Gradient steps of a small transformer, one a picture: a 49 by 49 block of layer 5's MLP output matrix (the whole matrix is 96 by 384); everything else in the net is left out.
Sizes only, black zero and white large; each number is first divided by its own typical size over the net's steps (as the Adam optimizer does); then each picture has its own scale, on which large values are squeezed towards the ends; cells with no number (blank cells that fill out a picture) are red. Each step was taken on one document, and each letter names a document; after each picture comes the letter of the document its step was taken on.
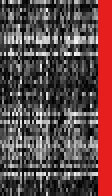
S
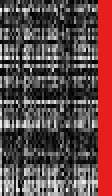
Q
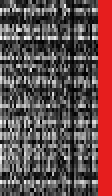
Q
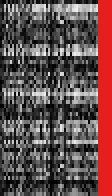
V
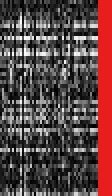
S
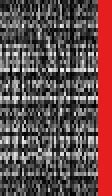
V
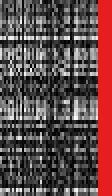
S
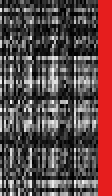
Q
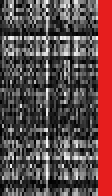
S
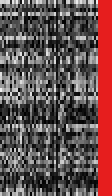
V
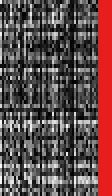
Q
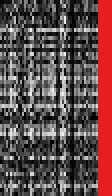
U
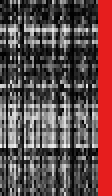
U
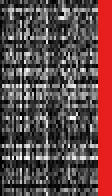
S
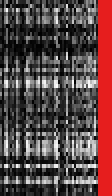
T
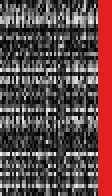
V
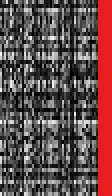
Q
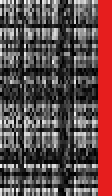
Q
